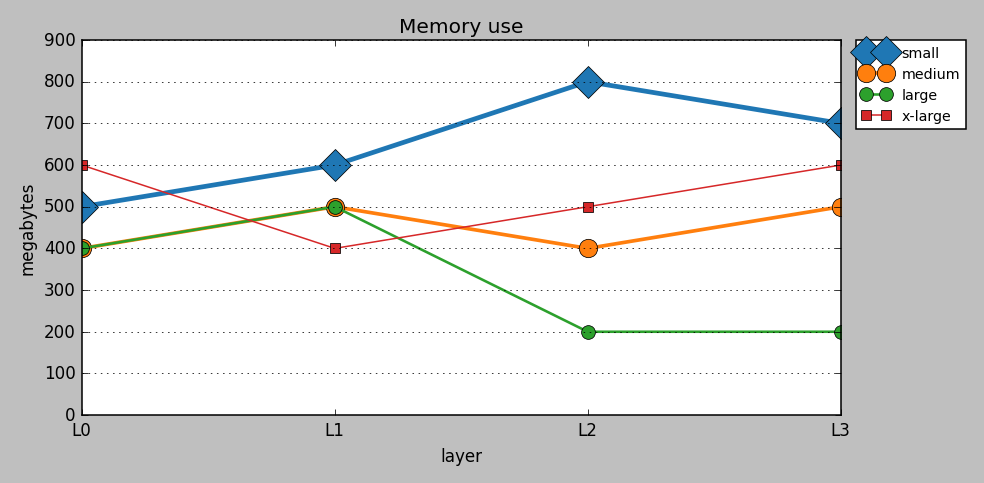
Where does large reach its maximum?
L1
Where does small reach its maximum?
L2
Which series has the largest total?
small
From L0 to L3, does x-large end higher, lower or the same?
the same
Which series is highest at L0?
x-large
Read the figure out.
Title: Memory use
x-axis: layer, ticks L0 L1 L2 L3
y-axis: megabytes, ticks 0 100 200 300 400 500 600 700 800 900
Legend: small, medium, large, x-large
Values:
small: 500 600 800 700
medium: 400 500 400 500
large: 400 500 200 200
x-large: 600 400 500 600
